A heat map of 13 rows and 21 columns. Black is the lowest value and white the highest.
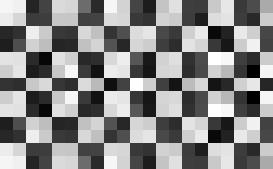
Mirror symmetry: top to bottom. Histogram: two levels. Grain: checkered.
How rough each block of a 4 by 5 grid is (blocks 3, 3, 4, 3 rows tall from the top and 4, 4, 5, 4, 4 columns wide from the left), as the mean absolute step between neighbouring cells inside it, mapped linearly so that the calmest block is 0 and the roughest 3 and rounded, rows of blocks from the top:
1 0 1 2 2 / 1 1 1 2 2 / 1 1 2 2 3 / 1 0 1 2 2
